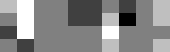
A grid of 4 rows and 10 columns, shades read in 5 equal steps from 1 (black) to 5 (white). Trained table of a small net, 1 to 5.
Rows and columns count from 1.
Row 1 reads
4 5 3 3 2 2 3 2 3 4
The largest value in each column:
4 5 3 3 3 3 5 3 3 4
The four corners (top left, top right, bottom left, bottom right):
4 4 3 4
